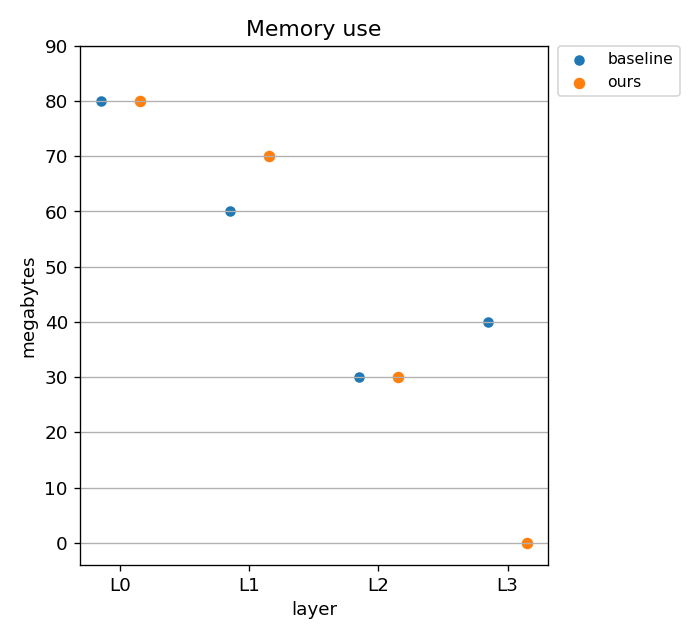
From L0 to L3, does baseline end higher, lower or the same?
lower
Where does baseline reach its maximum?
L0
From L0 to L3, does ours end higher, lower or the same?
lower
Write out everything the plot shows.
Title: Memory use
x-axis: layer, ticks L0 L1 L2 L3
y-axis: megabytes, ticks 0 10 20 30 40 50 60 70 80 90
Legend: baseline, ours
Values:
baseline: 80 60 30 40
ours: 80 70 30 0
